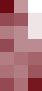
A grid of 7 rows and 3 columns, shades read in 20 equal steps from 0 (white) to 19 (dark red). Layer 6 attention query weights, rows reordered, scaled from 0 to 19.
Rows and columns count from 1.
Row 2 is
14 13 2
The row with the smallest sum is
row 3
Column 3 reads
0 2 2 9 12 13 18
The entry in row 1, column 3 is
0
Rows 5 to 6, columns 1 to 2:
10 11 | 11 10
